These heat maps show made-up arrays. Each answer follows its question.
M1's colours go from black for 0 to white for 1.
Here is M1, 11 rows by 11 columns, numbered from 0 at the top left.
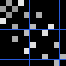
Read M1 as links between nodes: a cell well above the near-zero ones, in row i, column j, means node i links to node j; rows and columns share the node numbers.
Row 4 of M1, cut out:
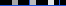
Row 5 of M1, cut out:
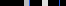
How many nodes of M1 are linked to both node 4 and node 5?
0
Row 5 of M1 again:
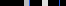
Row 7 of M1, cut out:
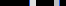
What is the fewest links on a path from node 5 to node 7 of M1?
1
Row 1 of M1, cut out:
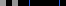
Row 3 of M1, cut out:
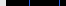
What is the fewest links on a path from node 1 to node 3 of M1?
2
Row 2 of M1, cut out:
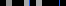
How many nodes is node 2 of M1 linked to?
3
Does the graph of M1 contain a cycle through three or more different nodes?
no
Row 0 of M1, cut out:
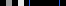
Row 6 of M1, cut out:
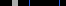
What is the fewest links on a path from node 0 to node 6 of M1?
3
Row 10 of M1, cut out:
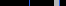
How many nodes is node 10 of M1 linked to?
1
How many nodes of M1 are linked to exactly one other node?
4
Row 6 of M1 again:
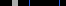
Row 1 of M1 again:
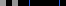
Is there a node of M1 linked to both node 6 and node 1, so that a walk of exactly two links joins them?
yes
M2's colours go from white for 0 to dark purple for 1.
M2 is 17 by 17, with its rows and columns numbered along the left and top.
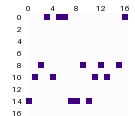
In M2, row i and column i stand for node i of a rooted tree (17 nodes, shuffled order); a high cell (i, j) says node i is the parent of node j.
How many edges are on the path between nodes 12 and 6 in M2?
4
